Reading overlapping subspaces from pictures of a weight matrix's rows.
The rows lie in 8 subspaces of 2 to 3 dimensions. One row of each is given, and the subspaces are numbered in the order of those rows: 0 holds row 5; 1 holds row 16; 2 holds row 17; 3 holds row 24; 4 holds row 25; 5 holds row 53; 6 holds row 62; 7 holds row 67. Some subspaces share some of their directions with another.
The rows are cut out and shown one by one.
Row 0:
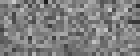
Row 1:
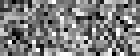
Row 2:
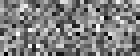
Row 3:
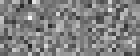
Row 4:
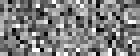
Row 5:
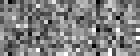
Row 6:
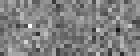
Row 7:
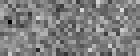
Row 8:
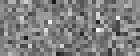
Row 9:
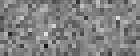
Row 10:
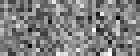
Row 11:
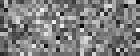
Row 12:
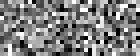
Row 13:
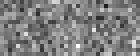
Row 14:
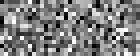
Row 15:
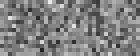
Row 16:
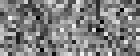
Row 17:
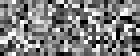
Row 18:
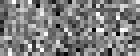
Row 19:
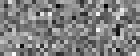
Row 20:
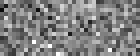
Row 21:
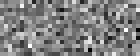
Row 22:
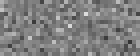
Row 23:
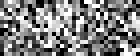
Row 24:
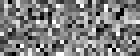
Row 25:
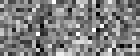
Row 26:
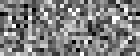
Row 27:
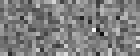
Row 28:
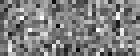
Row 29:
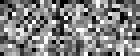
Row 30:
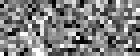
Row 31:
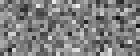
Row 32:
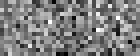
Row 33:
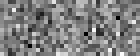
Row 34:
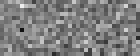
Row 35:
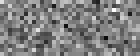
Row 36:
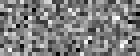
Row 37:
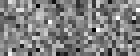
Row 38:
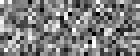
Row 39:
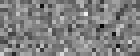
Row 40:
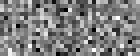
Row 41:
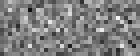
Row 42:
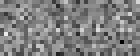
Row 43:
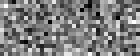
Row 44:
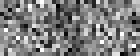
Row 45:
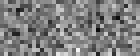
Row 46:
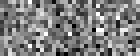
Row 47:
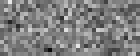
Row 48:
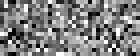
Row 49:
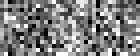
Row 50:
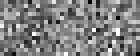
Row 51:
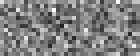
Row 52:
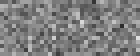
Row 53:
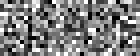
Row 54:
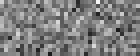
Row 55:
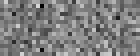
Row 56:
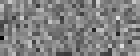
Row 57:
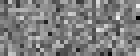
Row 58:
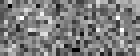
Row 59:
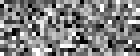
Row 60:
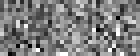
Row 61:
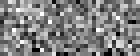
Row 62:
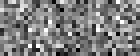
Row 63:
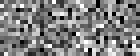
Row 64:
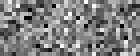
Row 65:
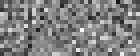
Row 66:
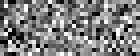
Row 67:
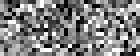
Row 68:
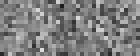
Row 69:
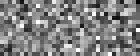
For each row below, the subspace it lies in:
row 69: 2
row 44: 7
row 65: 5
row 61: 4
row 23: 7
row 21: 4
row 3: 0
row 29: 5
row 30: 4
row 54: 0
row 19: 3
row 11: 2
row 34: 4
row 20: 1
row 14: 0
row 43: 1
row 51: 7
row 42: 6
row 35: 5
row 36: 5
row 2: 6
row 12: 4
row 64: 7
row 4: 4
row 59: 4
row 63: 4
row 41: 7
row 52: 1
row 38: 0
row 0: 1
